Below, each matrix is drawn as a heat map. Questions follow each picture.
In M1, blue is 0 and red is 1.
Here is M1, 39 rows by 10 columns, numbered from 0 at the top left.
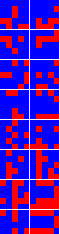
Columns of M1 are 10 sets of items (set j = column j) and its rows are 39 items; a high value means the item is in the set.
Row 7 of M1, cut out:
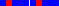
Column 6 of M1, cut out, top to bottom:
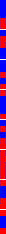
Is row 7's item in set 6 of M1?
yes
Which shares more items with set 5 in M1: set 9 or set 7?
set 7
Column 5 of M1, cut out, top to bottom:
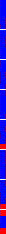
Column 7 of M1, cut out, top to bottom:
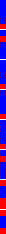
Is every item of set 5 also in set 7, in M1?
yes
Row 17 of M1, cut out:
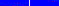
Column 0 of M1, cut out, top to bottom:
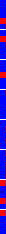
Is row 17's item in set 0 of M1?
no
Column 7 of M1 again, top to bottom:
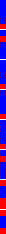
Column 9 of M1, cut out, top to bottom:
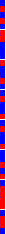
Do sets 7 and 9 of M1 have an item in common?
yes
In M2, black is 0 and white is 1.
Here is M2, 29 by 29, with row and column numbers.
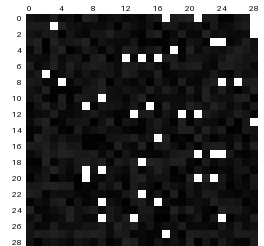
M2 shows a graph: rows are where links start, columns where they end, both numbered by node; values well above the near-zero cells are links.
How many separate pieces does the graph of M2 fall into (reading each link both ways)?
2
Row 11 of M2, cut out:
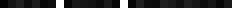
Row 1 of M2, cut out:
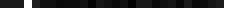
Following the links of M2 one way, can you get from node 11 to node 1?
no
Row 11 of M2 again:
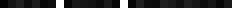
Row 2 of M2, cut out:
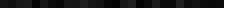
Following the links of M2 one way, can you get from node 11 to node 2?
yes
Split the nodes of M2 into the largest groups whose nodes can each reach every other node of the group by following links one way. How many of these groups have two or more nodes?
0
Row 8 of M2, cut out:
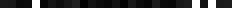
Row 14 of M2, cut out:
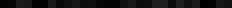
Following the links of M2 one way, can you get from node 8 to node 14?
yes
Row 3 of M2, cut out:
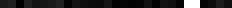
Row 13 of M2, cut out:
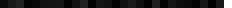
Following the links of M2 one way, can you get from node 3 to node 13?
no
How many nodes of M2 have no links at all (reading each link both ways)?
1
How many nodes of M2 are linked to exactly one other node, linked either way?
4
